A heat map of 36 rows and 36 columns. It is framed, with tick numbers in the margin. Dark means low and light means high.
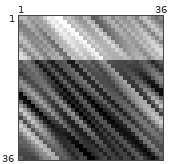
Grain: diagonal, down to the right. Seam: horizontal, 30% of the way down, the top part higher. Ninth with the lowest average: bottom middle.
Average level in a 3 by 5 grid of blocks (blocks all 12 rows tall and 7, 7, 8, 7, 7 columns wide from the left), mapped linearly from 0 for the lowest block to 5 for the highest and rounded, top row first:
4 5 5 4 4 / 2 1 1 2 2 / 3 1 0 0 2
